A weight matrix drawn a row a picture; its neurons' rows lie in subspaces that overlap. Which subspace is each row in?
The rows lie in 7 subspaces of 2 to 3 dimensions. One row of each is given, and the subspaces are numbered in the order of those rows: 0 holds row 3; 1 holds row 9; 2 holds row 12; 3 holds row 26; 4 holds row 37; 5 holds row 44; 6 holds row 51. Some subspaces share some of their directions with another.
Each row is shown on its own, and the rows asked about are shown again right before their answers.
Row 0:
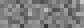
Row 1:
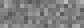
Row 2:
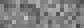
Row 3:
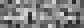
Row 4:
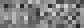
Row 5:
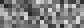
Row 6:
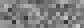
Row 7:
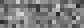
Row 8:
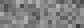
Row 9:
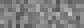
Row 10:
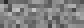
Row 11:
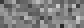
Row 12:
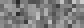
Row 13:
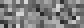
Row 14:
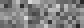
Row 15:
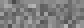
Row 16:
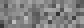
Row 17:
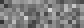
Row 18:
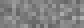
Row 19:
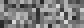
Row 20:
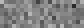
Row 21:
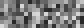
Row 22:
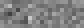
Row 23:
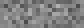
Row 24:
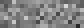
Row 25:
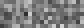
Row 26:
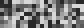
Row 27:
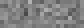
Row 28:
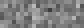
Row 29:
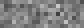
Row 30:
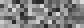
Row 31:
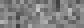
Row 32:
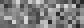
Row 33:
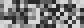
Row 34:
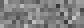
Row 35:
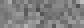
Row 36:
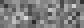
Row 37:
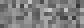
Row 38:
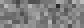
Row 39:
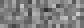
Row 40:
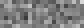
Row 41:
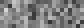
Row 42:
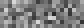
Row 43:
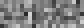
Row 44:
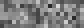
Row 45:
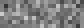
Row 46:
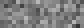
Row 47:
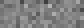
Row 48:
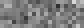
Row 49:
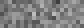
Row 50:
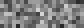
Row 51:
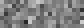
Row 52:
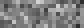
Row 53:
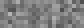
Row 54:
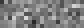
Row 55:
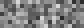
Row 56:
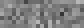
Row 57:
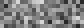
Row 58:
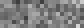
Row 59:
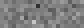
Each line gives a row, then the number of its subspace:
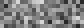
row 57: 5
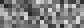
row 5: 0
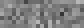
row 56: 3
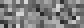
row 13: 1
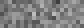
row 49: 6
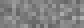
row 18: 3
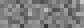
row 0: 4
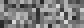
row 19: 5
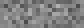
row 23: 4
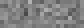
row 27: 4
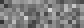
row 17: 3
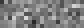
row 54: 3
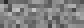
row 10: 1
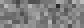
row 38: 2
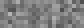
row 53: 2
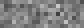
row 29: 5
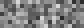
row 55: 2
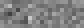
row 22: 6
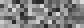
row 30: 4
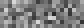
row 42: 6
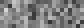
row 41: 6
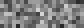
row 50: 1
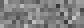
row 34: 5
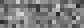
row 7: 1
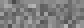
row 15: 6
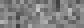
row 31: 1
